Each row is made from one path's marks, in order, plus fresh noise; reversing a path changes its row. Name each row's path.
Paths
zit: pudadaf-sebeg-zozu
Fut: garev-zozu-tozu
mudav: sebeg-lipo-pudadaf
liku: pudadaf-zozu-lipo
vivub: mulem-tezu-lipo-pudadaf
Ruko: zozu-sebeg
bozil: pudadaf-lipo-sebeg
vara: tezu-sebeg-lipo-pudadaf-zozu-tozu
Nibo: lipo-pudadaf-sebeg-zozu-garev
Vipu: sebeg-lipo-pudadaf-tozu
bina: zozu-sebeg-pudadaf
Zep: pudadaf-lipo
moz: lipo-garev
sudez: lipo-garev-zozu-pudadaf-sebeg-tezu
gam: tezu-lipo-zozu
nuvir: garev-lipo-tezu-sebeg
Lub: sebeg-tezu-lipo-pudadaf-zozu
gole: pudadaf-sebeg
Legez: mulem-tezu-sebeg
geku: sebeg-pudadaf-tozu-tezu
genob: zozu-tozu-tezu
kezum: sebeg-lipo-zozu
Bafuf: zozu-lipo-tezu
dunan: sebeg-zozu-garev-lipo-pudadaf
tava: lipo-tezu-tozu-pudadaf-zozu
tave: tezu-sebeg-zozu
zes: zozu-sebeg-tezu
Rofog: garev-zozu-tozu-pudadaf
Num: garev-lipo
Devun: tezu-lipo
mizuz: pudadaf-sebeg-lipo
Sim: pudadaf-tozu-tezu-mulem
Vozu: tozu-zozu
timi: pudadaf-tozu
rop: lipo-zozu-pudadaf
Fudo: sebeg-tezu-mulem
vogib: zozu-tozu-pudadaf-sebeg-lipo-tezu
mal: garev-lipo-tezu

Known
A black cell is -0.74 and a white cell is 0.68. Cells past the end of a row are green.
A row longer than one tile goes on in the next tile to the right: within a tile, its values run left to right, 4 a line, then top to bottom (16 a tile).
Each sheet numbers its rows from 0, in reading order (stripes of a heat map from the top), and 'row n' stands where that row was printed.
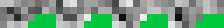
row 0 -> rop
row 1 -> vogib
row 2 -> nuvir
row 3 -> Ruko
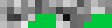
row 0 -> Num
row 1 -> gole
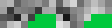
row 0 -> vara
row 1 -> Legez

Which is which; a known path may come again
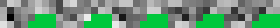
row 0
Ruko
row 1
geku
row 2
gole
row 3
Rofog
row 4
vara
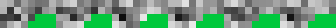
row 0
Fut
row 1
vivub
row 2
Legez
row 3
mizuz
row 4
bina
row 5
bozil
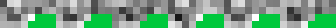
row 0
Bafuf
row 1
Num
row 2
rop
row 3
nuvir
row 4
vogib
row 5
liku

